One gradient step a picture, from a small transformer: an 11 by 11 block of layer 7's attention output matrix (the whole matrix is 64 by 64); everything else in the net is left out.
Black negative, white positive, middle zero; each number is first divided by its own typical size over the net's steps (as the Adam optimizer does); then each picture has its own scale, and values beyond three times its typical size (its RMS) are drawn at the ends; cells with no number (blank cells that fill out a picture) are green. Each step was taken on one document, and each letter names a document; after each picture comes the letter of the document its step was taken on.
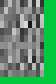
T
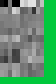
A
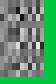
T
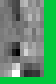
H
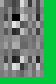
A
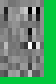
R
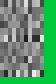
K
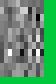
T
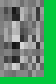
H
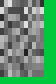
T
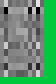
R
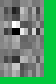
A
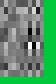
R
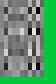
R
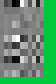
H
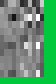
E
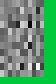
T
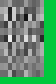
K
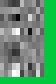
H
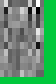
R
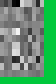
H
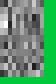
K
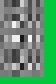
A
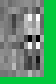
E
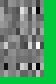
R
